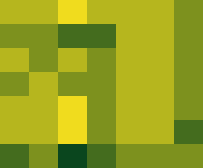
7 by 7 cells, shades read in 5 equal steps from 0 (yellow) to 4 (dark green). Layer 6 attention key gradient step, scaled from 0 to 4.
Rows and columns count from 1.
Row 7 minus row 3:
2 0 3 1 1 1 0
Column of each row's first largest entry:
7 3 2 1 4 7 3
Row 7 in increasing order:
2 2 2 2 3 3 4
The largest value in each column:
3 2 4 3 2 2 3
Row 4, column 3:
2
